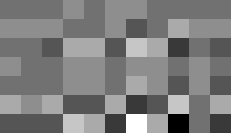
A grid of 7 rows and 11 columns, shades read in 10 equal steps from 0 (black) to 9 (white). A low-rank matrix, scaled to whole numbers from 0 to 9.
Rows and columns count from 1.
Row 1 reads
4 4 4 5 4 5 5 4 4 4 4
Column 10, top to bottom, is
4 5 4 5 5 4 4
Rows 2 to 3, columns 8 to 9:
4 6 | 6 2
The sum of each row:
47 51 48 50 48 51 45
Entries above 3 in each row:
11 10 7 11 9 7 5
